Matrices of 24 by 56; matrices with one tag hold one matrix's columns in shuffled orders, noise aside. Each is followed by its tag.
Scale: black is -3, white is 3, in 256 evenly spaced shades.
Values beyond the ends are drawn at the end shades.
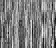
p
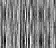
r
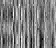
r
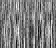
p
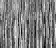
p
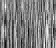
p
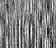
p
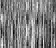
p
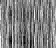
r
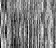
p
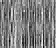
r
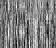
p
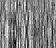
p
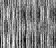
r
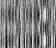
r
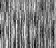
p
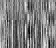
p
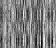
r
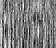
p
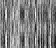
r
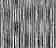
r
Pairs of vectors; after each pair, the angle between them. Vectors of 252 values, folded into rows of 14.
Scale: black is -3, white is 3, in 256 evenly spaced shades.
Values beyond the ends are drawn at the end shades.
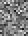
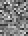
nearly parallel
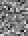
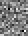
nearly parallel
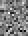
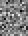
partly aligned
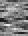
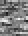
nearly opposite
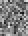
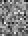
nearly opposite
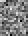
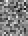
partly opposed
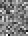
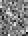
partly opposed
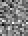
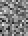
nearly opposite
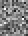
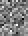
partly opposed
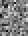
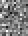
nearly opposite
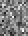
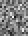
nearly parallel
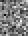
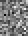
nearly parallel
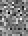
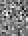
partly aligned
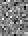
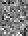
partly opposed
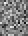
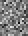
nearly parallel
